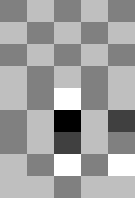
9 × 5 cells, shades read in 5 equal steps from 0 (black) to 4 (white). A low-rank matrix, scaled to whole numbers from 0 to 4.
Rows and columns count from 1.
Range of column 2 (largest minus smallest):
1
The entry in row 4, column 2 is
2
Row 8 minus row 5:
0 0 0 0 1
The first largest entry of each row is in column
2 1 2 1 3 2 2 3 1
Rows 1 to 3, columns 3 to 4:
2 3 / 3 2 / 2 3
